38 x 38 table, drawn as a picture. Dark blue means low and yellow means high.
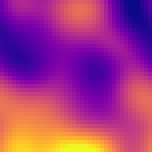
Lone odd cells: none. Stripes: none. Average level on the scale: 40%. Slope: up to the bottom. Ninth with the lowest average: top right.
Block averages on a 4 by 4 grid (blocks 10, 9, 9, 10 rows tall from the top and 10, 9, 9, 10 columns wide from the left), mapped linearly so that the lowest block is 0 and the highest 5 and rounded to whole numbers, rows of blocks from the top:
1230
0111
3213
5543
